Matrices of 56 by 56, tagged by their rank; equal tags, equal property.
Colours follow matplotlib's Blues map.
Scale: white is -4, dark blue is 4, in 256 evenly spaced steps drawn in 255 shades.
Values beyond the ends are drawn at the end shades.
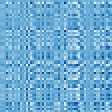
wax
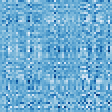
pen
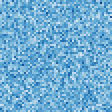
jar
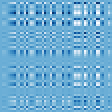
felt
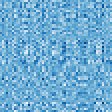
pen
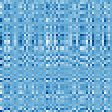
wax
